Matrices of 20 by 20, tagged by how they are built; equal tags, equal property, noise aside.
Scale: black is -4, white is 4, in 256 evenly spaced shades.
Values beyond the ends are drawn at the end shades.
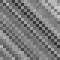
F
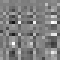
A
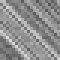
F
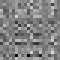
A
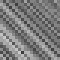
F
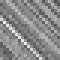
F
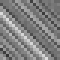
F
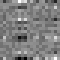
A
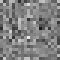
A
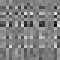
A
